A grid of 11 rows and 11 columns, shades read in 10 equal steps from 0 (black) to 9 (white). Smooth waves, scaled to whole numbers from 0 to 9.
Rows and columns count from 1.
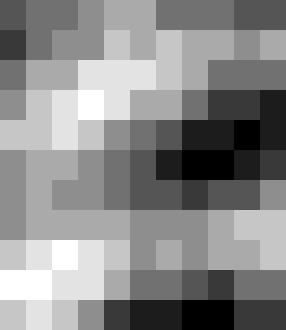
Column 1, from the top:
3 2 4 5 7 5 5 5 7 9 7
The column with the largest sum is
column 3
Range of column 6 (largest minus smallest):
7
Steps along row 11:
up down down down down same down same up same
